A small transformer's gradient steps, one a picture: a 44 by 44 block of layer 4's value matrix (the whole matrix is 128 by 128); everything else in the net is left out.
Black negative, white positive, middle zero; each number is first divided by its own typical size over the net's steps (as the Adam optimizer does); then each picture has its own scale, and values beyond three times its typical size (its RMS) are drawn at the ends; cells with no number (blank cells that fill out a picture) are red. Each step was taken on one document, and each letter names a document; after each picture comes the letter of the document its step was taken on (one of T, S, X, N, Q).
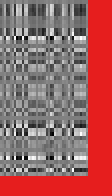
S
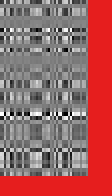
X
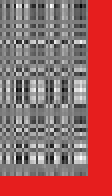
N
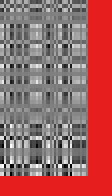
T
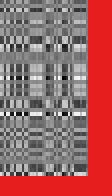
T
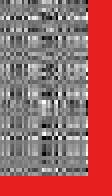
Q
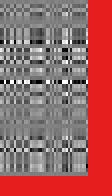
S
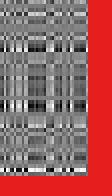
Q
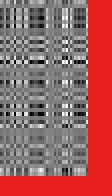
S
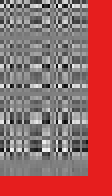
T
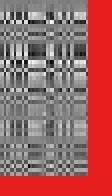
Q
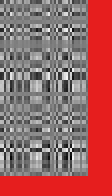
X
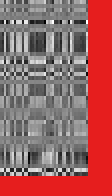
Q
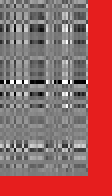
S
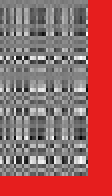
N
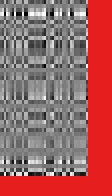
Q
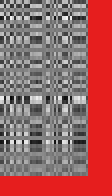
T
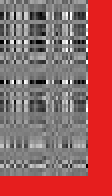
S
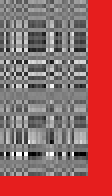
Q
